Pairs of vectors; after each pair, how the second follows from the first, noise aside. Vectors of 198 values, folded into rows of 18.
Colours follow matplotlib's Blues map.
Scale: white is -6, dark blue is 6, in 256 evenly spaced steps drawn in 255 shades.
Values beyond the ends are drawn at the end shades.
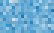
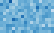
sign-scrambled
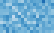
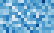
scaled up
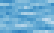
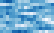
scaled up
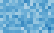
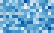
scaled up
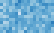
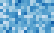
scaled up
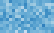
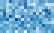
scaled up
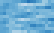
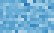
sign-scrambled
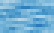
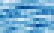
scaled up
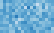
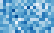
scaled up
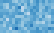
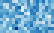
scaled up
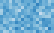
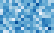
scaled up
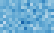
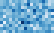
scaled up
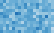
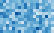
scaled up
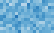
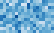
scaled up
